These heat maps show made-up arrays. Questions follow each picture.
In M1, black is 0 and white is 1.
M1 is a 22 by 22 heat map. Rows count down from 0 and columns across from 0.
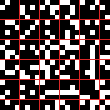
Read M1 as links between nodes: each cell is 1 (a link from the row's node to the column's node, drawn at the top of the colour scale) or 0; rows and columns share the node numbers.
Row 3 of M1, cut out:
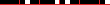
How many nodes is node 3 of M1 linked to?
4
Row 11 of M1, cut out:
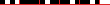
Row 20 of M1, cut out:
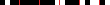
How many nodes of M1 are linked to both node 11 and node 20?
3
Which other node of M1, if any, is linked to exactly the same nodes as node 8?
node 0
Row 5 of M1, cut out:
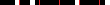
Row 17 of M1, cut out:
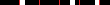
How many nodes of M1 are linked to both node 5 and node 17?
0
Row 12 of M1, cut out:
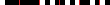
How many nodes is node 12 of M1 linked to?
7
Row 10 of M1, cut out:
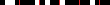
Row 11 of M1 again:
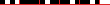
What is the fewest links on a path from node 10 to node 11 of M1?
2
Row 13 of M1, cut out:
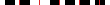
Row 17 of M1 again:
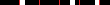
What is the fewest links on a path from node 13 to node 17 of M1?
3
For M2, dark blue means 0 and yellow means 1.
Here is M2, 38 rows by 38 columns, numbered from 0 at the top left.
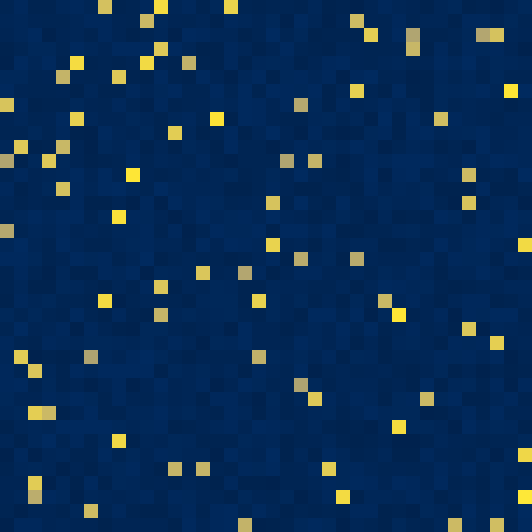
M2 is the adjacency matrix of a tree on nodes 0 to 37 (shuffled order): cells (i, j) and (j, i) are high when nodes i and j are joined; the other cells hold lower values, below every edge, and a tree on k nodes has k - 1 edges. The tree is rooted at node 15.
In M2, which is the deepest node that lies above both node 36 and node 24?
25
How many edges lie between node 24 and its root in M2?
16
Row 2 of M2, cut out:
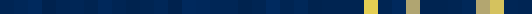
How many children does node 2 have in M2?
3
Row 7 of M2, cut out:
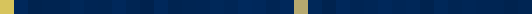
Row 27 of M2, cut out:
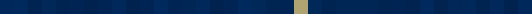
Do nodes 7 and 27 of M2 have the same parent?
yes
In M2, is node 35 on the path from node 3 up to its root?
no
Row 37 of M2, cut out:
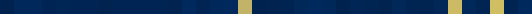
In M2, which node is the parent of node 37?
35
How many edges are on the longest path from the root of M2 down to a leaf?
22
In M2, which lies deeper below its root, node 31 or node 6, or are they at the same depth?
node 6
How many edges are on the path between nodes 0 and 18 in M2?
3
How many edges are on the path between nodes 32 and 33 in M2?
5
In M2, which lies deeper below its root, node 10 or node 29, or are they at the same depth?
node 29
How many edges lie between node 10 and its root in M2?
4
